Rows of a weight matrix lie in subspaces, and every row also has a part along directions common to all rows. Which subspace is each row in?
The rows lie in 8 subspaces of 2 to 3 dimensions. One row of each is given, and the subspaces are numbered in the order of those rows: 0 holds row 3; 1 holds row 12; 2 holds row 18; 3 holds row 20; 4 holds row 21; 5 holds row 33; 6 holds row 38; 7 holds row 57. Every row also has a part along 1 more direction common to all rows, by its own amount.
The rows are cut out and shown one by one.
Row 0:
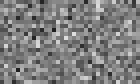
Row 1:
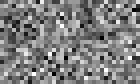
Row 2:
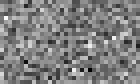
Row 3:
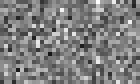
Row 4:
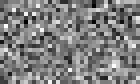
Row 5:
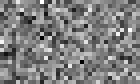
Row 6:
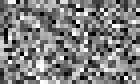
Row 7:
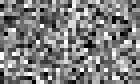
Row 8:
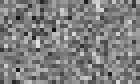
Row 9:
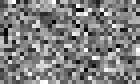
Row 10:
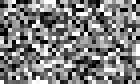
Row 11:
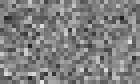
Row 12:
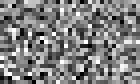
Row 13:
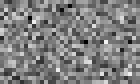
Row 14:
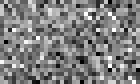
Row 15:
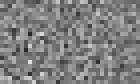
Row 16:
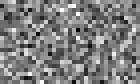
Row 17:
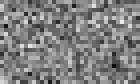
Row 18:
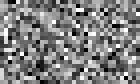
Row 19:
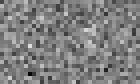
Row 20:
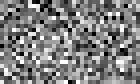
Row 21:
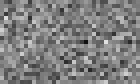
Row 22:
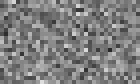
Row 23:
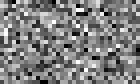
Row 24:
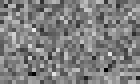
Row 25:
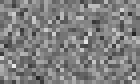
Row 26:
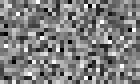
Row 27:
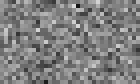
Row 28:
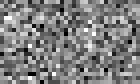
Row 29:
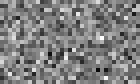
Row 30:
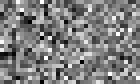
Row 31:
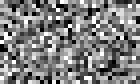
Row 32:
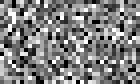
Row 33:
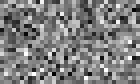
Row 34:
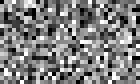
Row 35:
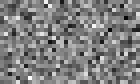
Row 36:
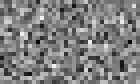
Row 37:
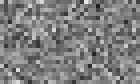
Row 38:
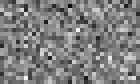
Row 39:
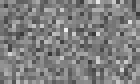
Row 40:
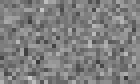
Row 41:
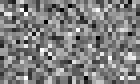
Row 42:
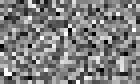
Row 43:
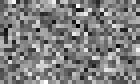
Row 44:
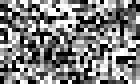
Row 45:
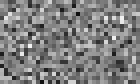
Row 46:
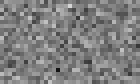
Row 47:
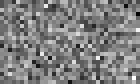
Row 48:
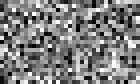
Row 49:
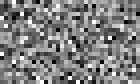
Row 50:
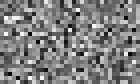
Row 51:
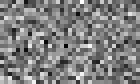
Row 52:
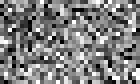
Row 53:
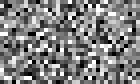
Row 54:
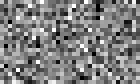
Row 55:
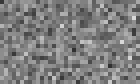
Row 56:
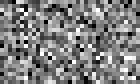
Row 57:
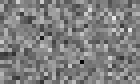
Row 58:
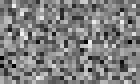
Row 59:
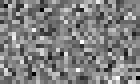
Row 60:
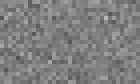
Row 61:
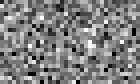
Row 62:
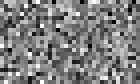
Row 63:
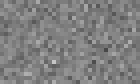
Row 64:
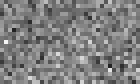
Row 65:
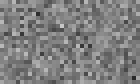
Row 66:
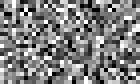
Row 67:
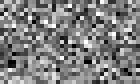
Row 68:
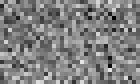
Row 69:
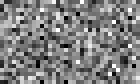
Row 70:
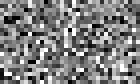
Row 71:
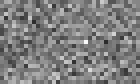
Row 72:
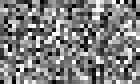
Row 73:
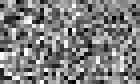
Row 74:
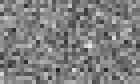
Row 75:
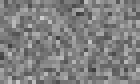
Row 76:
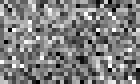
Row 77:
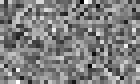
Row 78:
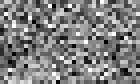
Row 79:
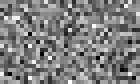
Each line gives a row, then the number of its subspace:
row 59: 5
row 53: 1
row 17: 3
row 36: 1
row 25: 1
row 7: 4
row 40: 2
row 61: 5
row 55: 5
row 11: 5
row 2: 4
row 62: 3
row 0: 0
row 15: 1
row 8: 0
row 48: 3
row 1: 5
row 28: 5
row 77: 0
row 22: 2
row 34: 5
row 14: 7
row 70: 6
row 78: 4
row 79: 6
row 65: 6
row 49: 1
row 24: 5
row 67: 4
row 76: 7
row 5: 7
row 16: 6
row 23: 2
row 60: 3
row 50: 6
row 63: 1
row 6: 2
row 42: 3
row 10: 2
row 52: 7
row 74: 4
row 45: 3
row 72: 0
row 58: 1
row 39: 0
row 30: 7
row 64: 7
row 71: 4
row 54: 0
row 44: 3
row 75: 0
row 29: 5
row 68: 7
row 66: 6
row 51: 1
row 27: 2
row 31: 3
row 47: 6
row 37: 0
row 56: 6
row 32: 1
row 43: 2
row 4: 3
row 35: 6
